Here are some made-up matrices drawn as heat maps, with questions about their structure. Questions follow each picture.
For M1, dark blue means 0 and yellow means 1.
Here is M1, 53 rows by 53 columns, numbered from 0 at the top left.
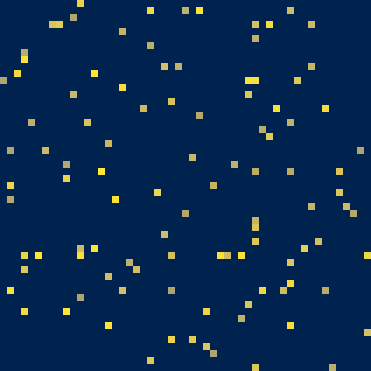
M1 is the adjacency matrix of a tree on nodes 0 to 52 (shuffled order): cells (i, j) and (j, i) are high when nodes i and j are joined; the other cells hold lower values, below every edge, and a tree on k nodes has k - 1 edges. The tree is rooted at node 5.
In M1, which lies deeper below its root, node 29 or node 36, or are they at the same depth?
node 29
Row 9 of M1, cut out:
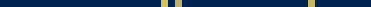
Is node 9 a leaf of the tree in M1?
no
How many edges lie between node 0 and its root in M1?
3
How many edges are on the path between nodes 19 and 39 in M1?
8
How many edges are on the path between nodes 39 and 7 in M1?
7
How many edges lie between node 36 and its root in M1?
1
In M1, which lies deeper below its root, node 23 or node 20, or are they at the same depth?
node 20
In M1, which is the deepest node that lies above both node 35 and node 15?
36
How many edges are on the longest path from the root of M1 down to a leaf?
7
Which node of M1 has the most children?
36
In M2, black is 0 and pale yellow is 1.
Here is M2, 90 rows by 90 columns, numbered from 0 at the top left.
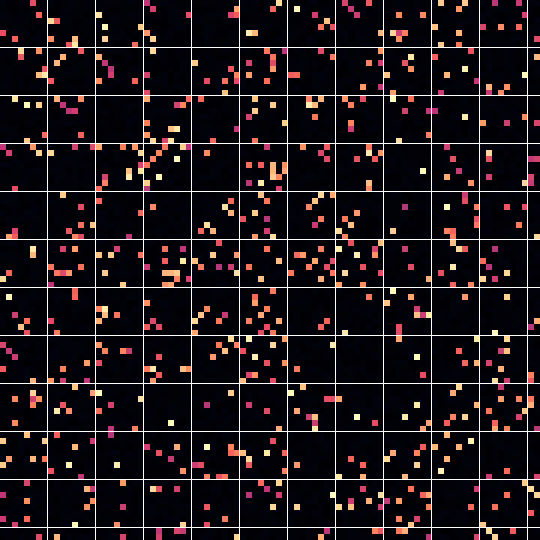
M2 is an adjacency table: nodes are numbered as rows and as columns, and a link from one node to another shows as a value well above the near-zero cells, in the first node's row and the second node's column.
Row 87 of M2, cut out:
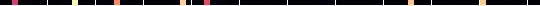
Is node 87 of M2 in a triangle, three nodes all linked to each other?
no
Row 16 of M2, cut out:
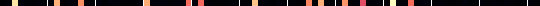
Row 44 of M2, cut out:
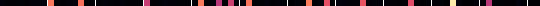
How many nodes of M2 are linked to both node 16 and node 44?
6
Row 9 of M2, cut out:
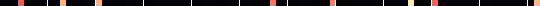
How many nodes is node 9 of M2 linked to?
8
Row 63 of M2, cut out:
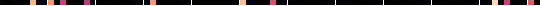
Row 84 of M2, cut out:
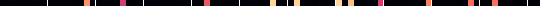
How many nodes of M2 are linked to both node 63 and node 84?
3
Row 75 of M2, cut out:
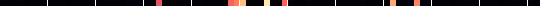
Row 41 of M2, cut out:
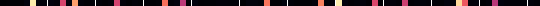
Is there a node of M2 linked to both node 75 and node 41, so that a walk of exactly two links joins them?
yes
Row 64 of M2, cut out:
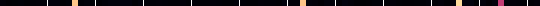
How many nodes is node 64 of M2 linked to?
4
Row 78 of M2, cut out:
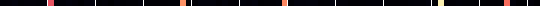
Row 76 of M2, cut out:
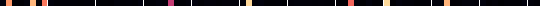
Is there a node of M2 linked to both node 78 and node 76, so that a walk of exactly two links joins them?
no
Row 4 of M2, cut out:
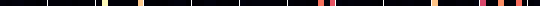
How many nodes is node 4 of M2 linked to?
8
